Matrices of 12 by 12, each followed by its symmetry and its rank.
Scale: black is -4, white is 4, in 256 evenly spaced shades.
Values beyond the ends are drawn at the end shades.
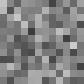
neither, full rank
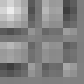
symmetric, rank one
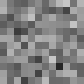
neither, full rank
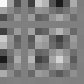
symmetric, rank one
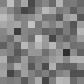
neither, full rank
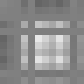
symmetric, rank one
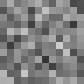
antisymmetric, full rank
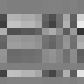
neither, rank one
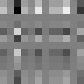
neither, rank one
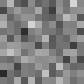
antisymmetric, full rank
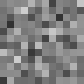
antisymmetric, full rank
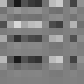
neither, rank one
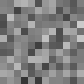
antisymmetric, full rank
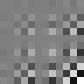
symmetric, rank one
